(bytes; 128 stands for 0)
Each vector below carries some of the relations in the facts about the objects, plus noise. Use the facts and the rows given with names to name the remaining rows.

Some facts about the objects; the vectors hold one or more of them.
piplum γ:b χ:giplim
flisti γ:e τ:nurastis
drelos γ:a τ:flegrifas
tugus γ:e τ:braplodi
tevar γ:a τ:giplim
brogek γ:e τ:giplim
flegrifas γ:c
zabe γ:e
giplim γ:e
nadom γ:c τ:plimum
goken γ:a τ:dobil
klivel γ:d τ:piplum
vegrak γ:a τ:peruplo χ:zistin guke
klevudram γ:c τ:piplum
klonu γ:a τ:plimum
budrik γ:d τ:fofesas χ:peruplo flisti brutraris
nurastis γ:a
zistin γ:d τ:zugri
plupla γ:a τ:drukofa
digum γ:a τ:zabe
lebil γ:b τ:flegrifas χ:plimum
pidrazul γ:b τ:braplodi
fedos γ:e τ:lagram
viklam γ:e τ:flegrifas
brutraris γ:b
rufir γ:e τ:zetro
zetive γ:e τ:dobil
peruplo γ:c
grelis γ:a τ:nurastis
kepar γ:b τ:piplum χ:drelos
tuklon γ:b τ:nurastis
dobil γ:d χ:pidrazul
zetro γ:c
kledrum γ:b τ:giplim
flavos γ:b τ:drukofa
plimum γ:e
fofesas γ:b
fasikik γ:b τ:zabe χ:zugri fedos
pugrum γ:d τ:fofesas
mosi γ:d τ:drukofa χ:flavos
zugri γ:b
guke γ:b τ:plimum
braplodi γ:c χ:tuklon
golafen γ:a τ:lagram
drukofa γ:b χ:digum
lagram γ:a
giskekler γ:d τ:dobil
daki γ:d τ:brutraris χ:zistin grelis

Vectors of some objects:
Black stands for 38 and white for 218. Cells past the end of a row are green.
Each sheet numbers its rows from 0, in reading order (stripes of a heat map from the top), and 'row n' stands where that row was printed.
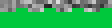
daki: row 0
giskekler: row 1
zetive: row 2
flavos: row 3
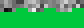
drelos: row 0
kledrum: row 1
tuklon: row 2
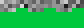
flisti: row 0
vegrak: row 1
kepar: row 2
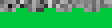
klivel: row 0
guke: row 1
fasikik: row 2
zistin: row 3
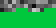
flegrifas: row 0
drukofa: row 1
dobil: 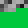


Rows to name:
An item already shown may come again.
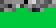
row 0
piplum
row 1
viklam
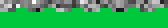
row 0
tevar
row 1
lebil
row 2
mosi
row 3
goken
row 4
drelos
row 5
nurastis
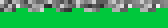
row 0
giplim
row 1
giskekler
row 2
klonu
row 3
flavos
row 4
tevar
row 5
tevar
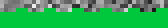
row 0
rufir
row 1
grelis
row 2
giskekler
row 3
zabe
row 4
klevudram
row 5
plimum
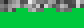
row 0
lagram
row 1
brogek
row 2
nadom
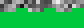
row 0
dobil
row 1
plupla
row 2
brogek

